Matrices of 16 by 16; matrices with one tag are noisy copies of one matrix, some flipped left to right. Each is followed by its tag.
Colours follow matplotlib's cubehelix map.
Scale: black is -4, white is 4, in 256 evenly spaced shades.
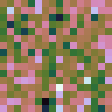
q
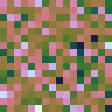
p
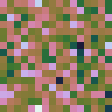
p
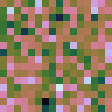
q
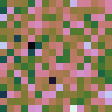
p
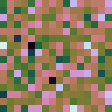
p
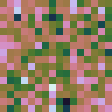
q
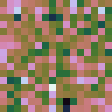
q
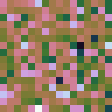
p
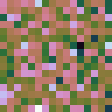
p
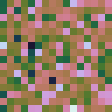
p
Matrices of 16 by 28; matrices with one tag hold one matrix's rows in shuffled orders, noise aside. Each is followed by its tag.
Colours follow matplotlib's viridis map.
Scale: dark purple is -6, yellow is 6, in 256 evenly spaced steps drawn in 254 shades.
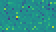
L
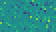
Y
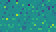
L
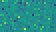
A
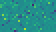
A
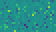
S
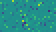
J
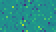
J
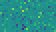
J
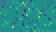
J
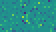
J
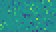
Y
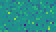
S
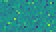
S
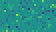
L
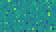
S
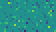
S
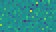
Y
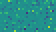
S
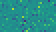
J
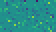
S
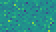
S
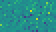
Y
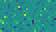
A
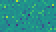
L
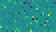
Y
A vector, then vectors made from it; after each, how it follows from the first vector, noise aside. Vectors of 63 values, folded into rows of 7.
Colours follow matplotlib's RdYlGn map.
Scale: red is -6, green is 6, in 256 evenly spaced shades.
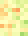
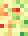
scaled up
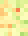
copied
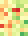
scaled up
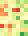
scaled up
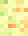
reversed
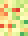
scaled up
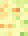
copied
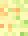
copied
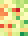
scaled up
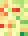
scaled up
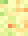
reversed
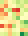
scaled up
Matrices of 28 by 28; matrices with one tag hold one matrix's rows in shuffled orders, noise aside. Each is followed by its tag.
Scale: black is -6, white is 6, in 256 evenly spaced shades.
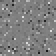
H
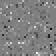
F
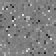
H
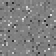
H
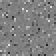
H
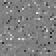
F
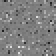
F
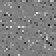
F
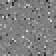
H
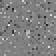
H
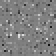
F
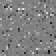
F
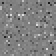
F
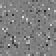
H
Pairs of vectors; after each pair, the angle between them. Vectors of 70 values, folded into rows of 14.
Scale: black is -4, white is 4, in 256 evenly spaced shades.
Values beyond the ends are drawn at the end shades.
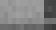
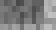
nearly opposite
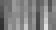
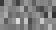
orthogonal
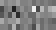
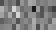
nearly opposite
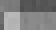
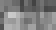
nearly parallel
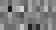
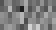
nearly opposite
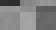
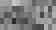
partly opposed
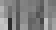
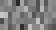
orthogonal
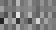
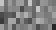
partly aligned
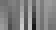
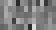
partly opposed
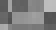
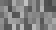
partly opposed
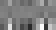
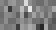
partly opposed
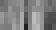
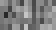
partly opposed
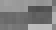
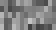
partly opposed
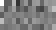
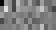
nearly opposite
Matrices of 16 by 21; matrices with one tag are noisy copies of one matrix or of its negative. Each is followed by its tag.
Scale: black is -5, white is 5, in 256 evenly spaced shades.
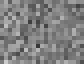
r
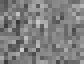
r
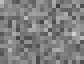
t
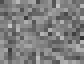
t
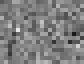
t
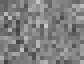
r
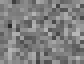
t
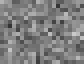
t
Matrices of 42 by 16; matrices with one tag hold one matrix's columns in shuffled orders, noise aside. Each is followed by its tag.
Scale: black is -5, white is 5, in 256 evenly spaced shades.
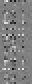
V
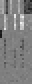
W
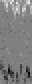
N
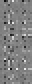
V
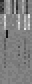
W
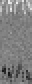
N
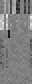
W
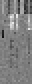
W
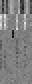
W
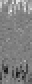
N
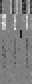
W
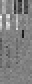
W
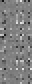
V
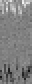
N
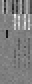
W
